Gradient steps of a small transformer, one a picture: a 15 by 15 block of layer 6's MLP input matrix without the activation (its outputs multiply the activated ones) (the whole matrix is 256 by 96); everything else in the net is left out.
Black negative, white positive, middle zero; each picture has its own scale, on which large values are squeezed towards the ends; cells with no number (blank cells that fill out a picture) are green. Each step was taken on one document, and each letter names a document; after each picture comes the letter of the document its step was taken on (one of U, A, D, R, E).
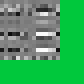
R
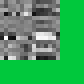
R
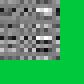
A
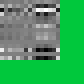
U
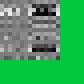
U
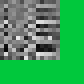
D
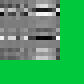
R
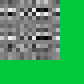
A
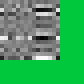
R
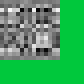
A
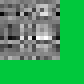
A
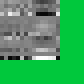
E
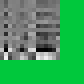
D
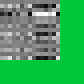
U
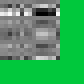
E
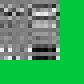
U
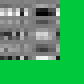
E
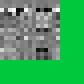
A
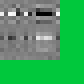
R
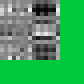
U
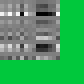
E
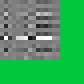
D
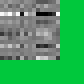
E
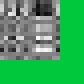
R
